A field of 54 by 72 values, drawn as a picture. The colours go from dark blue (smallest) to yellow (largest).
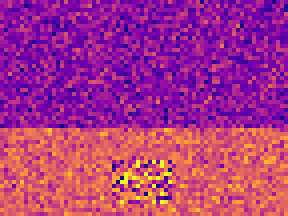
Stripes: none. Odd patch: rougher, in the bottom middle. Seam: horizontal, 60% of the way down, the bottom part higher. Roughest part: bottom middle.
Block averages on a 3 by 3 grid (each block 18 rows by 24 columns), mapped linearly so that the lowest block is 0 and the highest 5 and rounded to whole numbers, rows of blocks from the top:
000 | 111 | 555
